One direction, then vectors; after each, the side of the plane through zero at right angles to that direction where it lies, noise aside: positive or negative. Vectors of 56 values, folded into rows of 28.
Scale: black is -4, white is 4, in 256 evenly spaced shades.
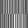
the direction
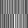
positive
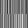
positive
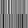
negative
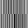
negative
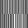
positive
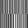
positive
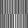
positive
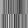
negative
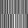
positive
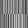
positive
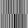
negative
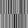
negative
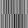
negative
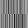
negative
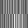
positive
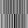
negative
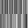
positive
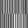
positive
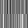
positive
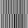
negative
